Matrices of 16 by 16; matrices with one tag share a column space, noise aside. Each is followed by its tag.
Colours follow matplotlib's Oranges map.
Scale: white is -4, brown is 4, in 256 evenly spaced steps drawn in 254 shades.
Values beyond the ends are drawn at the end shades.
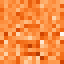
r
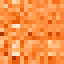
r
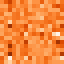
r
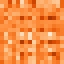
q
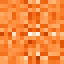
r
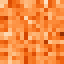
q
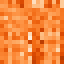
q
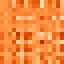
q
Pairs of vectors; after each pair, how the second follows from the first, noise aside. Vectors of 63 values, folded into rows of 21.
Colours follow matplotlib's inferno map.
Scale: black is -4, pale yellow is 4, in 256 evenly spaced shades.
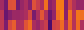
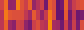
negated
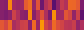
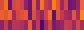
negated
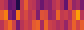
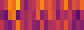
negated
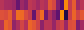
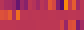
partly zeroed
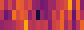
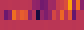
partly zeroed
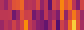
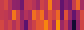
negated
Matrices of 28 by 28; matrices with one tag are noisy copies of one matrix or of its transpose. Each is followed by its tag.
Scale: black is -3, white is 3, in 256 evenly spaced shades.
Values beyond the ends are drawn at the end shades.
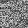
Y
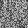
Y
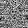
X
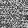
X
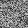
Y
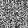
X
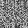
X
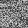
Y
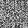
X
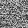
X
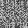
X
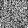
Y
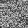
Y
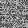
X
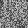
Y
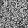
Y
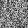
Y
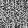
X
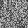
Y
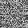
X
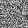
X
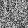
Y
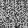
X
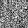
Y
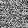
X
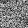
Y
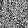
Y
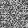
X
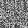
X
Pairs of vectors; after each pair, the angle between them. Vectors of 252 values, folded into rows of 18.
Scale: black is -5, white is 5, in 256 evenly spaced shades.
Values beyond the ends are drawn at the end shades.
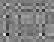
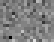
orthogonal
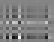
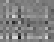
nearly opposite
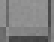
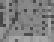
partly opposed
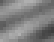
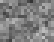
partly opposed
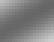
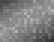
nearly opposite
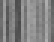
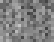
partly opposed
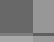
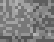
partly opposed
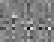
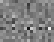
nearly parallel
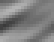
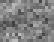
partly aligned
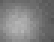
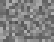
orthogonal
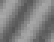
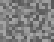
orthogonal
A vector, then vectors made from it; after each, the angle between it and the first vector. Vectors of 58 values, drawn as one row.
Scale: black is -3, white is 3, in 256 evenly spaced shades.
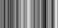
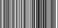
partly aligned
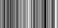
nearly parallel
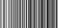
orthogonal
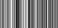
orthogonal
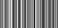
orthogonal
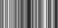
nearly opposite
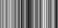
nearly opposite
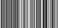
partly aligned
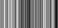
nearly opposite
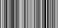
partly aligned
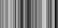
nearly opposite
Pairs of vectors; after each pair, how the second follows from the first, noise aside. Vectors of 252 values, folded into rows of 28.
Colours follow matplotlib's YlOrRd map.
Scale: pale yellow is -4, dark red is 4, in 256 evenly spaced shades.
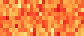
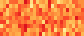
reversed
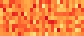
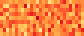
reversed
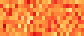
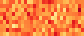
reversed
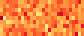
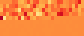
partly zeroed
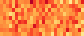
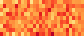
reversed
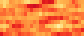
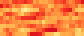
reversed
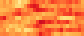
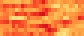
reversed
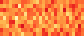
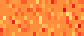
partly zeroed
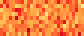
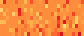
partly zeroed
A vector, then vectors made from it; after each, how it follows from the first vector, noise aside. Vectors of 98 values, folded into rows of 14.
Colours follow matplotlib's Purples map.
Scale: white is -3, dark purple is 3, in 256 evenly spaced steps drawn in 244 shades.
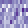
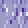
partly zeroed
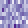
wrapped around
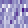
copied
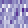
copied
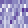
copied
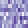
wrapped around
